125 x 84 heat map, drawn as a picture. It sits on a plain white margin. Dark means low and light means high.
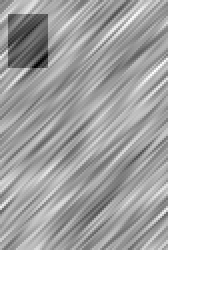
The grain runs diagonally up to the right. In the top left lies a patch that is lower than the rest. Neither half mirrors the other. The top left is the ninth with the lowest average.
